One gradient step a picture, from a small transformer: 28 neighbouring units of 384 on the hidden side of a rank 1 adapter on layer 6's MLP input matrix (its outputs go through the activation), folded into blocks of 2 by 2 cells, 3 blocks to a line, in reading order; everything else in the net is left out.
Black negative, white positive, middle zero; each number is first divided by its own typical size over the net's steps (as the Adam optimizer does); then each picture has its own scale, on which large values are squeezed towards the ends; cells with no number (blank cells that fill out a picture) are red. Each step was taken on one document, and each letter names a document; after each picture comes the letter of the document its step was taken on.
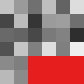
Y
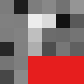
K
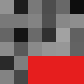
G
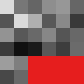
Y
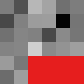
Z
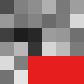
G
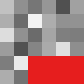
K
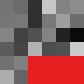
Y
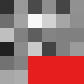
K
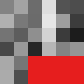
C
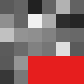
K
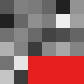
Z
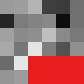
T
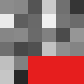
C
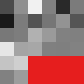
T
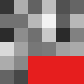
T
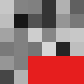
Y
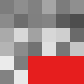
G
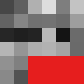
G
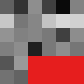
Z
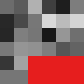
Z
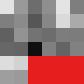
Z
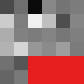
K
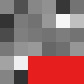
Z
